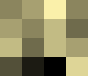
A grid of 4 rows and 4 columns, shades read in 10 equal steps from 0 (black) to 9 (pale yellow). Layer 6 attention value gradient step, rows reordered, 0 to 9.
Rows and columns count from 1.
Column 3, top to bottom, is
9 7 7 0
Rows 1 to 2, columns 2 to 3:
6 9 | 5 7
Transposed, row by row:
5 6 7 3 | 6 5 4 1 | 9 7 7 0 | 5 4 6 8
